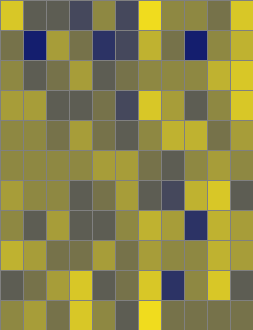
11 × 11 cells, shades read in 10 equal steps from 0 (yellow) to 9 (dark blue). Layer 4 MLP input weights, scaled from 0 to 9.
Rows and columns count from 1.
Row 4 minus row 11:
-1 0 1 5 1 1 1 -2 1 -1 -4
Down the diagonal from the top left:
1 9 5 6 5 3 6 3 4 1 5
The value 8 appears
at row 2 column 5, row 8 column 9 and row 10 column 8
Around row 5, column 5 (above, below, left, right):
5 3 3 6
